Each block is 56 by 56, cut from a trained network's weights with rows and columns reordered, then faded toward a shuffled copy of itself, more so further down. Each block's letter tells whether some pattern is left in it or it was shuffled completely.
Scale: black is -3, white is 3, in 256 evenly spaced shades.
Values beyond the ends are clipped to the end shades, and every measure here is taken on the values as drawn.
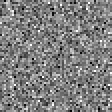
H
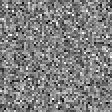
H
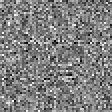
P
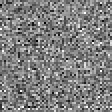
P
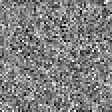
H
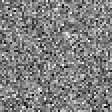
H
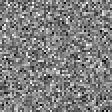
H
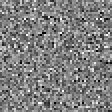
P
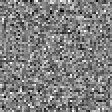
P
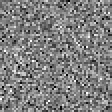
H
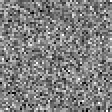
H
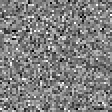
P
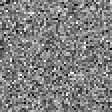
H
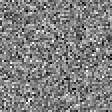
H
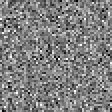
P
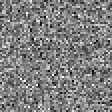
H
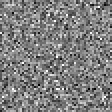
P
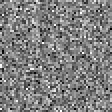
P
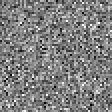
H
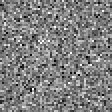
H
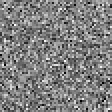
H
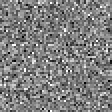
P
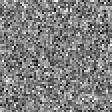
H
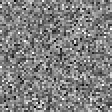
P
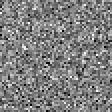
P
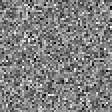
H
